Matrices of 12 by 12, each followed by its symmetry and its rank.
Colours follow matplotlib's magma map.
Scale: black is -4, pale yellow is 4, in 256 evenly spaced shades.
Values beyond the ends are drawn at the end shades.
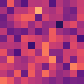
neither, full rank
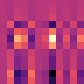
neither, rank one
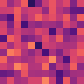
neither, full rank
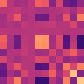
symmetric, rank two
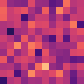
neither, full rank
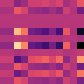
neither, rank one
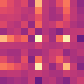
symmetric, rank two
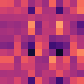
neither, rank two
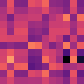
neither, rank two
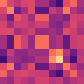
symmetric, rank two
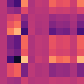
neither, rank one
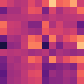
neither, rank two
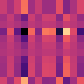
neither, rank one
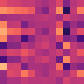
neither, rank two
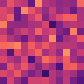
neither, full rank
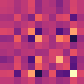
symmetric, rank two
